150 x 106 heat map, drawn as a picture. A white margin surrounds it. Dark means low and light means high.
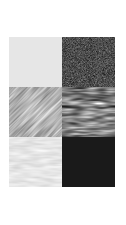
The table splits into 3 rows of 2 panels. Panel 1,1: very high, flat. Panel 1,2: low, fine-grained. Panel 2,1: high, slanting up to the right. Panel 2,2: middling, streaked across, strong in contrast. Panel 3,1: very high, streaked across, faint in contrast. Panel 3,2: very low, flat.
